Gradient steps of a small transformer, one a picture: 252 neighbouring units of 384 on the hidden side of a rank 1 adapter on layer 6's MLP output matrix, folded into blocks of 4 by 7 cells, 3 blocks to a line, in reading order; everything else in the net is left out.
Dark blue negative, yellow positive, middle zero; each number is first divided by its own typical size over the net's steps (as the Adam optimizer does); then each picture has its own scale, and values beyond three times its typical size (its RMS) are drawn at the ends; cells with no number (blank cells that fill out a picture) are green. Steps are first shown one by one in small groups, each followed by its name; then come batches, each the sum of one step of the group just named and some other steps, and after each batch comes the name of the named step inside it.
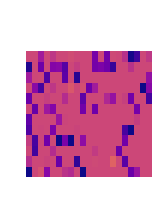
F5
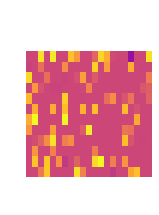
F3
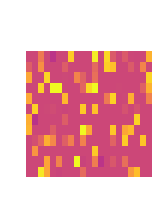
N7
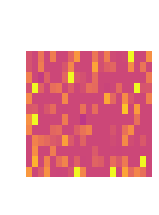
N7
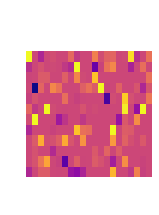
N7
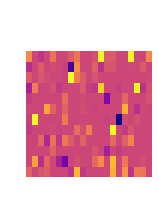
F3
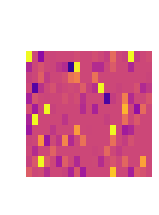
F5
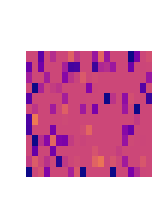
F3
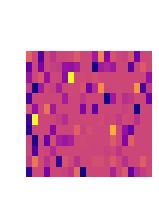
F5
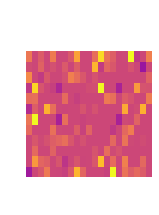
N7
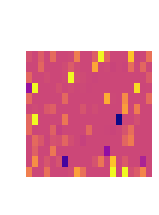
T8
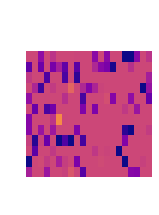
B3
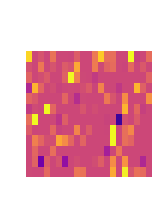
T8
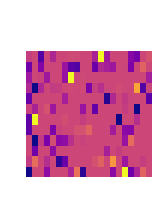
T8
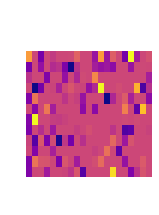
B3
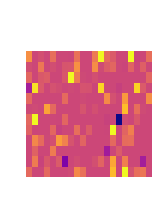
T8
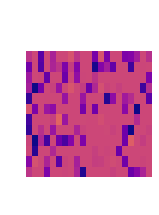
B3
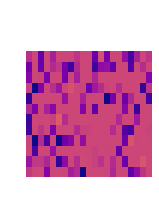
B3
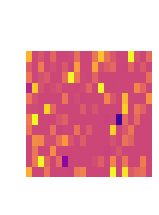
T8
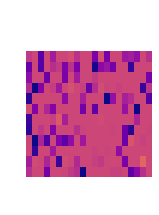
B3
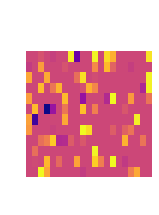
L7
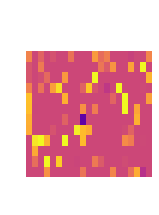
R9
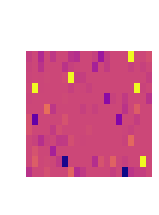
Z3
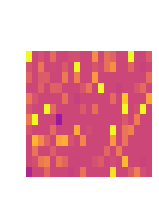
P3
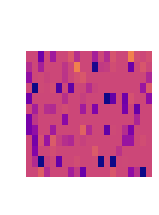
L7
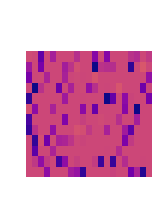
R9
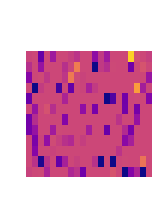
Z3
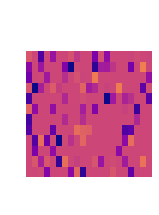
R9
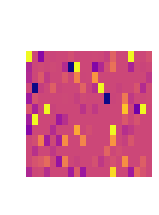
P3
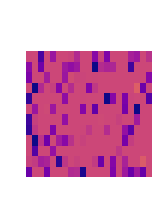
Z3
